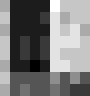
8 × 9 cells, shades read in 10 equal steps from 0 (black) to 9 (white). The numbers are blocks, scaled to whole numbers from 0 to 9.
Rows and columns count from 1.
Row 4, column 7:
8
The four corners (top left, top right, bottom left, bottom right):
6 7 6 2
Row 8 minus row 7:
-1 0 1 0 0 -1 0 -3 -1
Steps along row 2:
down same same up up down up same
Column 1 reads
6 7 6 7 7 6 7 6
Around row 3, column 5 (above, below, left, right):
2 2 1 8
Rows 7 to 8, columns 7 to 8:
3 5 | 3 2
